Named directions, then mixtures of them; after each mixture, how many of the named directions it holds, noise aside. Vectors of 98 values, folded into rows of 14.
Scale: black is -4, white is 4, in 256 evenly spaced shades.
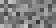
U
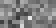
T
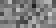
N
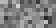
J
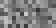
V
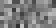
three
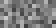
two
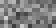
two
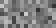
one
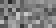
two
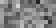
one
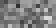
two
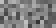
two
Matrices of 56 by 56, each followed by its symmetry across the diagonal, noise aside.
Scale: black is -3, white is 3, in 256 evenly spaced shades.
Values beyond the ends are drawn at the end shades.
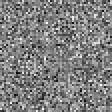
antisymmetric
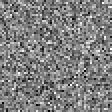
antisymmetric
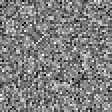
symmetric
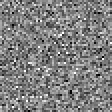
neither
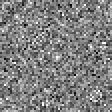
symmetric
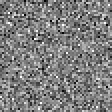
neither
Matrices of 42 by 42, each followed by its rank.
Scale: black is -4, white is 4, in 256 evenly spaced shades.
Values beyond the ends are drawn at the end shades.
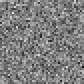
full rank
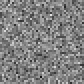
full rank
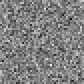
full rank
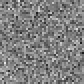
full rank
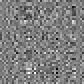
five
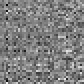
five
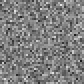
full rank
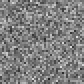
full rank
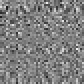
five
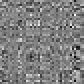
five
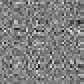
five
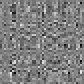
five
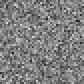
full rank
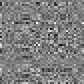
five
